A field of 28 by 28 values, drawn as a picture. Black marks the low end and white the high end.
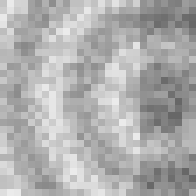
Histogram: bell-shaped. Rings: centred on the middle right. Average level on the scale: 70%. Seam: vertical, 70% of the way across, the left part higher.
